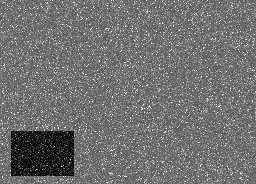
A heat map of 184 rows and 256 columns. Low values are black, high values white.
Histogram: heavy tails on both sides. Ninth with the lowest average: bottom left. Stripes: none. Mirror symmetry: none. Odd patch: lower, in the bottom left.
